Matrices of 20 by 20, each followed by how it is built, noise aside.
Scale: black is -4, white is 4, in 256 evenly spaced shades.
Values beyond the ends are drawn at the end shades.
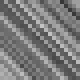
Toeplitz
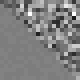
upper triangular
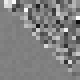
upper triangular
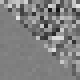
upper triangular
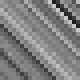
Toeplitz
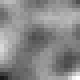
smooth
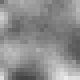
smooth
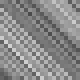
Toeplitz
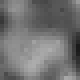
smooth
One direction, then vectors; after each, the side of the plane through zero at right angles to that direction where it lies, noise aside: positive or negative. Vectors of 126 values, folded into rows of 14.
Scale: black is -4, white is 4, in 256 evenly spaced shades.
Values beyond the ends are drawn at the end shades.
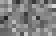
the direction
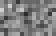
positive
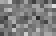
positive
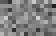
negative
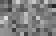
negative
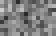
positive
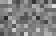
positive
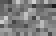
negative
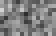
positive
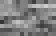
positive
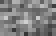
negative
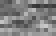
negative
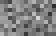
negative
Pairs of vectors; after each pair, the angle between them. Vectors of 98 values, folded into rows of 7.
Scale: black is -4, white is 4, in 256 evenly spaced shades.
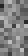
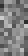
nearly parallel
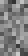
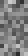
nearly opposite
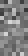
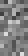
nearly parallel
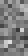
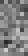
nearly opposite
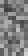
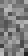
nearly opposite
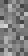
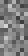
nearly parallel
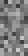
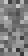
nearly opposite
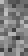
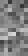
partly aligned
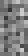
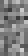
nearly parallel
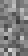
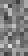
orthogonal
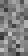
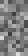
nearly opposite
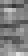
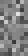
orthogonal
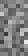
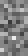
partly opposed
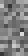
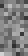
nearly opposite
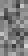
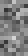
orthogonal
